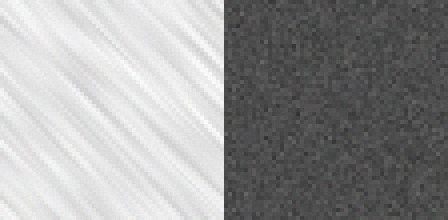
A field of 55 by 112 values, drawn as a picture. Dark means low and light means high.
The table splits into one row of 2 panels. Panel 1,1: very high, slanting down to the right, faint in contrast. Panel 1,2: low, fine-grained, faint in contrast.
